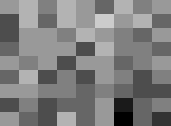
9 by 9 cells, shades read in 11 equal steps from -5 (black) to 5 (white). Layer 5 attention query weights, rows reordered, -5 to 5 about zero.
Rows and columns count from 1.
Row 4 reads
-1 1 1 1 -2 2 0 0 -1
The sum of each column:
-4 8 -4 4 -2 9 -8 -5 -4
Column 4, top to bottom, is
2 2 0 1 -2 0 0 -1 2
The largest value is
3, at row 2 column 6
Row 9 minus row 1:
0 -3 -2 0 -2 2 -7 -1 -4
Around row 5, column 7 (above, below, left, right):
0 0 1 0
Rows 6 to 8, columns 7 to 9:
0 -2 0 / -1 -2 -2 / -4 -1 0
